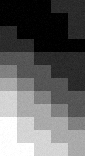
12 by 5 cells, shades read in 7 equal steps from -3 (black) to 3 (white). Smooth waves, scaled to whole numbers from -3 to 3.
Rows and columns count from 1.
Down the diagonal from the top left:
-3 -3 -3 -3 -2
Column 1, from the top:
-3 -3 -2 -2 -1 0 1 2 2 3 3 3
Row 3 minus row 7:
-3 -3 -2 -2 0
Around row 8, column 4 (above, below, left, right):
-1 0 0 -1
